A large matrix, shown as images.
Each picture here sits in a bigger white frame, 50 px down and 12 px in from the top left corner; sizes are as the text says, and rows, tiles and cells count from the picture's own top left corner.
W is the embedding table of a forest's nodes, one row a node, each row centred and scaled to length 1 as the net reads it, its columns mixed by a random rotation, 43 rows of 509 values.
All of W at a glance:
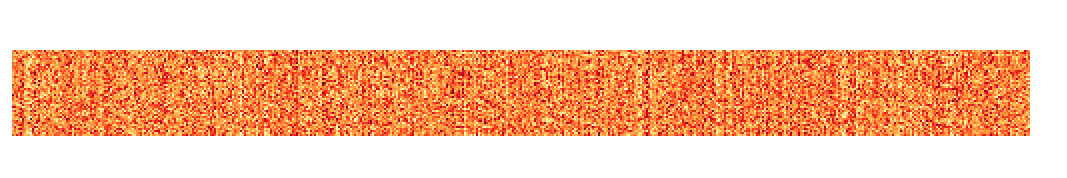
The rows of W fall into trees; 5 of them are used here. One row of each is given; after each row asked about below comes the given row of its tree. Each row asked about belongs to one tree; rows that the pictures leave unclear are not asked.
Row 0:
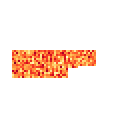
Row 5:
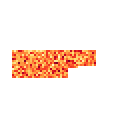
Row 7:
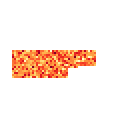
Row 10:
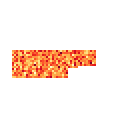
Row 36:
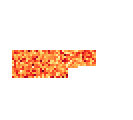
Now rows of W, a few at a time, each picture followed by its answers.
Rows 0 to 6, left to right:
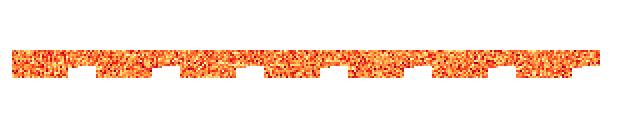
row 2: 36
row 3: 7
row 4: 5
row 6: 5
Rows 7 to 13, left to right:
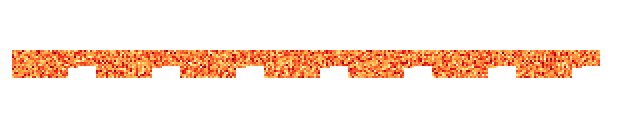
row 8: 0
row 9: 36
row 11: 10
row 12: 10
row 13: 0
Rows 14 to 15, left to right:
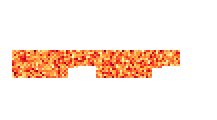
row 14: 10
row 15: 5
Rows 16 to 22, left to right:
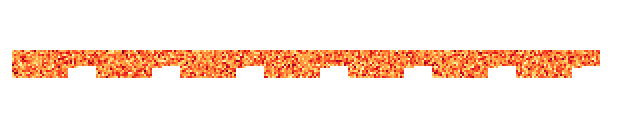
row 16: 10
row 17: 7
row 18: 5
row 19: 36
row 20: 10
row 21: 10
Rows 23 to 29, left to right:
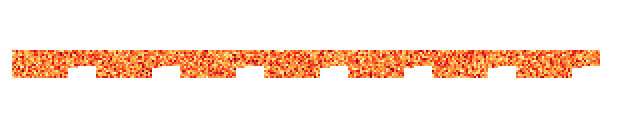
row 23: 10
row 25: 36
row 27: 7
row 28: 0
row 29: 5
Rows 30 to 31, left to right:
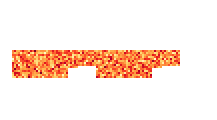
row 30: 10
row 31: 5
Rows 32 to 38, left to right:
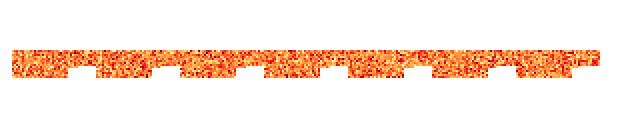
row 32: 10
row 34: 7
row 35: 7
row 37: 5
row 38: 10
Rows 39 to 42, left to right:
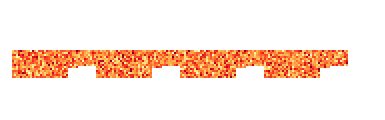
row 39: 5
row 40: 0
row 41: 5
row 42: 5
